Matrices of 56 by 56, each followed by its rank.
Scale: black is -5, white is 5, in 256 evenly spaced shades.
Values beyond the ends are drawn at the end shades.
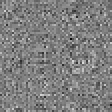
ten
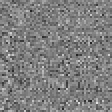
ten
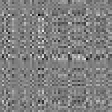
three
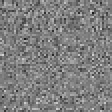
ten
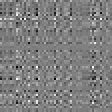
three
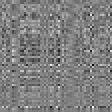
three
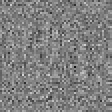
ten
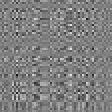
three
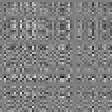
three
